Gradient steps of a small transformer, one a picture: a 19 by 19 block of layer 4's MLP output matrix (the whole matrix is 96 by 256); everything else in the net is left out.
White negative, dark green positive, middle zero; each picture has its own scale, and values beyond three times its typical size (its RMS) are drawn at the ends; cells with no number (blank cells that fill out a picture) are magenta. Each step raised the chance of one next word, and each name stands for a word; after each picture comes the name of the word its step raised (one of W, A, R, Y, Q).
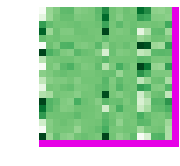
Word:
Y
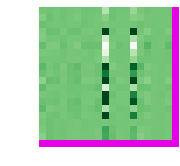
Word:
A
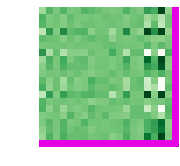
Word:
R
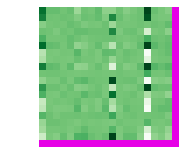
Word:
Y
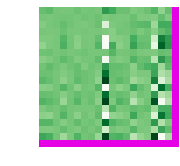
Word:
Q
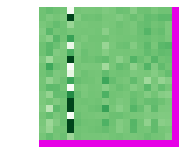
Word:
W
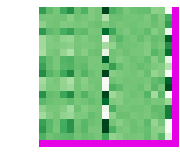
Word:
R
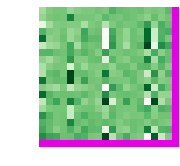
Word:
Q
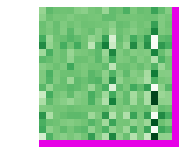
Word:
Q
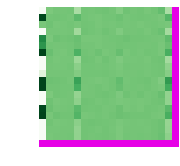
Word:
R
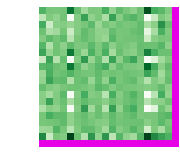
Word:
W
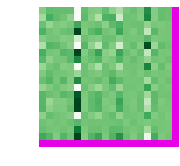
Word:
Y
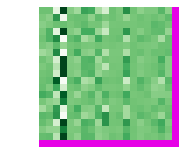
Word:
R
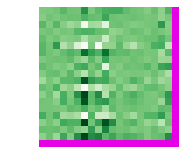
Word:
Q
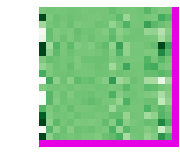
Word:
A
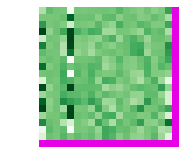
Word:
A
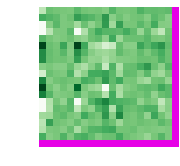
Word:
A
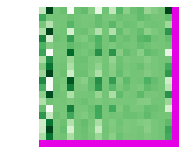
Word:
R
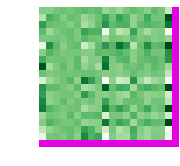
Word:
A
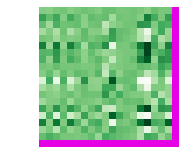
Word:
A
